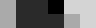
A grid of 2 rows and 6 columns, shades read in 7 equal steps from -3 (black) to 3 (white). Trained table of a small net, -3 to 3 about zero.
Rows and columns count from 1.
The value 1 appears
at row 1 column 1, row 2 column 1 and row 2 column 5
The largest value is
2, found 3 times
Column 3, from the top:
-2 -2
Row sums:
-2 -2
